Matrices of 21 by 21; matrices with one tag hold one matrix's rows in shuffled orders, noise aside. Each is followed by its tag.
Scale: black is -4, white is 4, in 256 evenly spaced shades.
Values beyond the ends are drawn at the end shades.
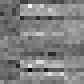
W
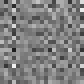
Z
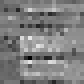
W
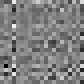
Z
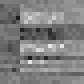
W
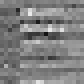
W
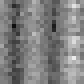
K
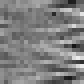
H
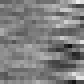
H
